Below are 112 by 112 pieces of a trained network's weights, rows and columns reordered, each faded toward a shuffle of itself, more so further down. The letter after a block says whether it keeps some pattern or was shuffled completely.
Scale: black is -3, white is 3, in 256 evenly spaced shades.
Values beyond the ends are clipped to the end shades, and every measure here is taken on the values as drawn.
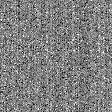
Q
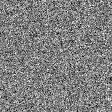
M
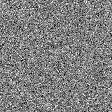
M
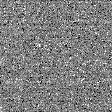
Q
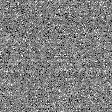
Q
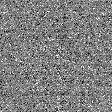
Q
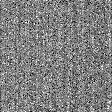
Q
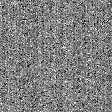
Q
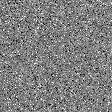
M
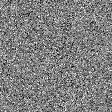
M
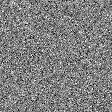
M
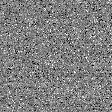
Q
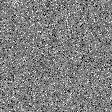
M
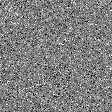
M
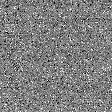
Q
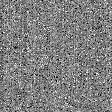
Q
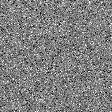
M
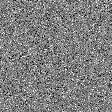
M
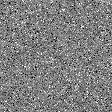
M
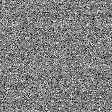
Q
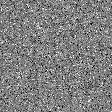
M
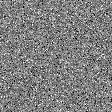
M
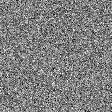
Q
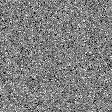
M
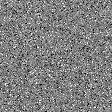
M
